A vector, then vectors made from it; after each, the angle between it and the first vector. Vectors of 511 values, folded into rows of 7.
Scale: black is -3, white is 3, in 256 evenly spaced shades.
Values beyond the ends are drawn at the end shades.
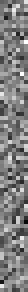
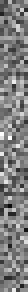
orthogonal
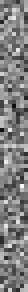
partly aligned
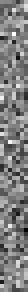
partly aligned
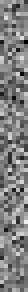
nearly opposite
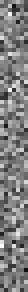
partly opposed
